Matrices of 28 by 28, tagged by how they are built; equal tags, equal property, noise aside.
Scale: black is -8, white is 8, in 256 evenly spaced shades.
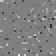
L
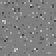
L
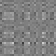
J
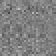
J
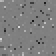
L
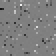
L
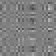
J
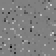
L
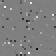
L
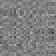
J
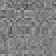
J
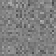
J
